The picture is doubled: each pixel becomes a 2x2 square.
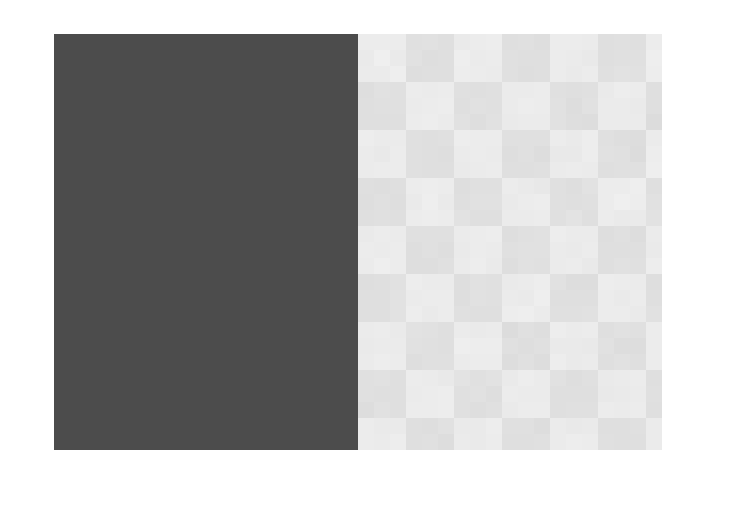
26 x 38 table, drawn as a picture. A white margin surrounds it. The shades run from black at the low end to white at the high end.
It is made of 1 by 2 panels. Panel 1,1: low, flat. Panel 1,2: very high, checkered, faint in contrast.
